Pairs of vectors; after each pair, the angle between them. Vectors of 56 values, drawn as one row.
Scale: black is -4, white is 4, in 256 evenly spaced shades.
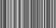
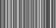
partly aligned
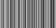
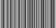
nearly parallel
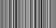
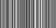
nearly opposite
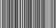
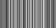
partly opposed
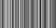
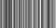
nearly opposite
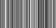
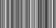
nearly parallel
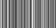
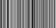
nearly opposite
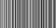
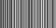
nearly opposite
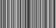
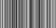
partly opposed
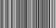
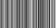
nearly parallel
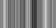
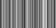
partly aligned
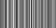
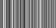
orthogonal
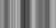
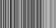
orthogonal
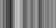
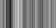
nearly parallel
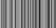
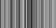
orthogonal
